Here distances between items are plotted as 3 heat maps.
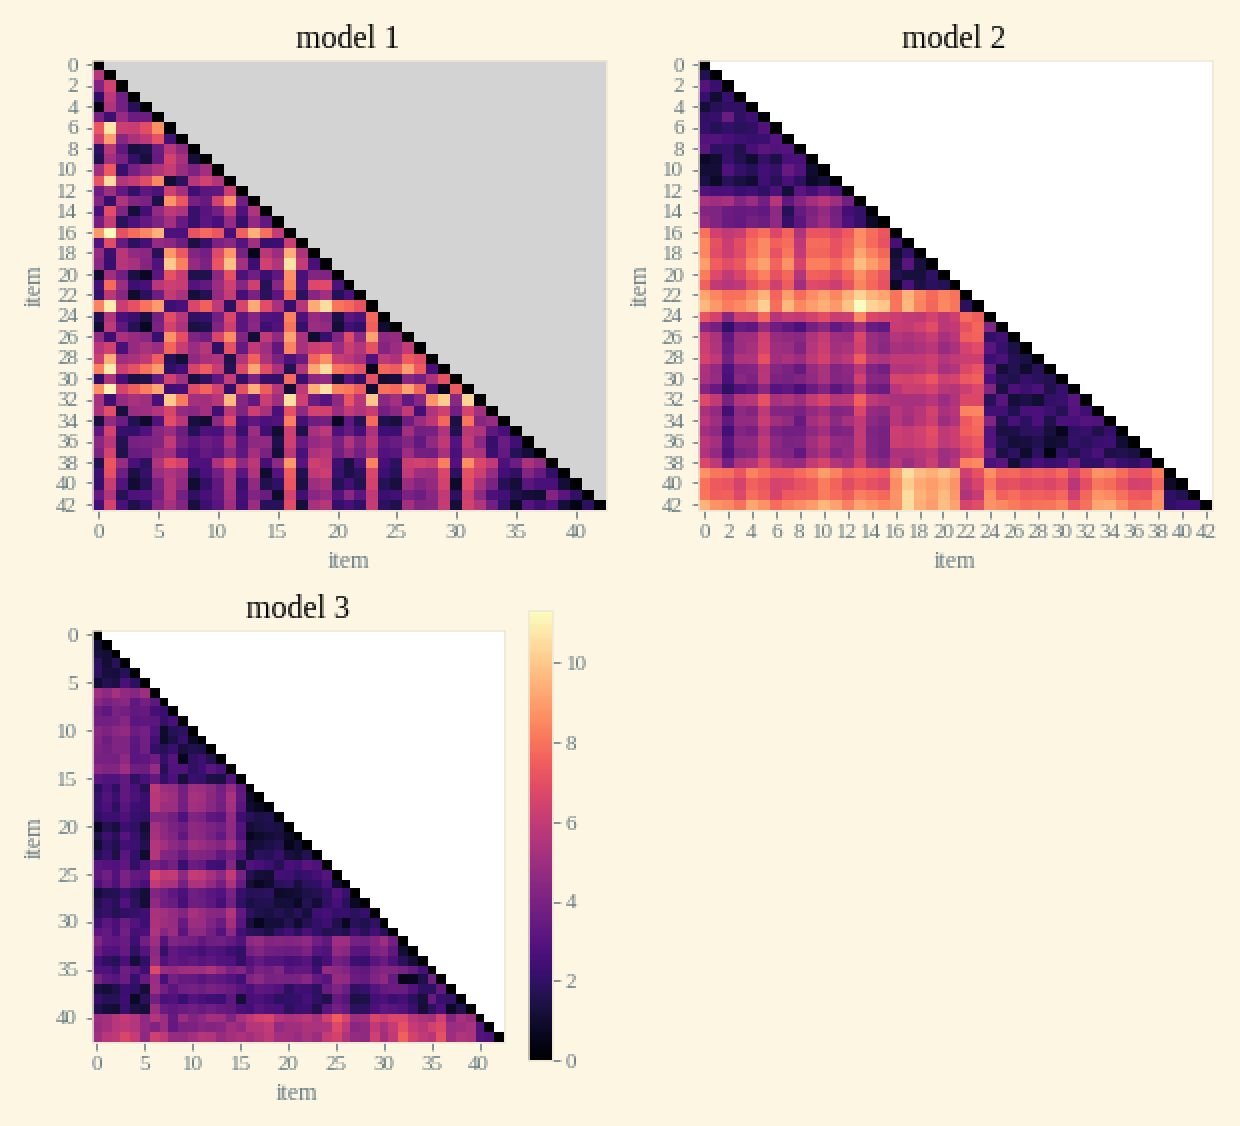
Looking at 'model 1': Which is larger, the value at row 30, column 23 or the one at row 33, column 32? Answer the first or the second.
the first
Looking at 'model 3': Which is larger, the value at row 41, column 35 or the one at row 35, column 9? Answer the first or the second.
the first
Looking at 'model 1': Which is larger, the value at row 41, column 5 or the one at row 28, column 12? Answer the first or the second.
the second
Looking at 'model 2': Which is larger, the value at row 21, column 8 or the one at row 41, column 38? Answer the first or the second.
the second
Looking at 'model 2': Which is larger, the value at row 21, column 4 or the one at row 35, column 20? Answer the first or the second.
the first
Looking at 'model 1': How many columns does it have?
43
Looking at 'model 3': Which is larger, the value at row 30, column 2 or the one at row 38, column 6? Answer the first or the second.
the second
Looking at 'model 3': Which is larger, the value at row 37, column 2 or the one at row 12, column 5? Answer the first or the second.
the second
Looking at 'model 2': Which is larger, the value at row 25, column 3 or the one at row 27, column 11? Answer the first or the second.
the second
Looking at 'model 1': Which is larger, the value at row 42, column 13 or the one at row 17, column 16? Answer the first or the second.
the second
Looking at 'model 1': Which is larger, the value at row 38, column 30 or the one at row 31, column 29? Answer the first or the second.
the first
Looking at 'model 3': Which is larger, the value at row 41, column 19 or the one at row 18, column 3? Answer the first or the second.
the first
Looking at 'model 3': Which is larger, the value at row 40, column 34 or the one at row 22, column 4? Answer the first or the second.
the first
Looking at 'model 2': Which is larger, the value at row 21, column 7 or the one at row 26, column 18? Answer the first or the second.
the first
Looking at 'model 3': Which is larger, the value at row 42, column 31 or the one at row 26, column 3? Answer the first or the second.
the first
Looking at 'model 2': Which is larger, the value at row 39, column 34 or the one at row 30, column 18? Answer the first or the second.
the first
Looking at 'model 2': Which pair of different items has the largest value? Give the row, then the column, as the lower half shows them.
23, 13
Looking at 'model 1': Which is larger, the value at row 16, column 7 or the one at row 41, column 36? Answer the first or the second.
the first
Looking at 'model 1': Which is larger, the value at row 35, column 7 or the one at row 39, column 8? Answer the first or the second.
the first
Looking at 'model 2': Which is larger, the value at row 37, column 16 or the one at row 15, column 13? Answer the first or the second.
the first
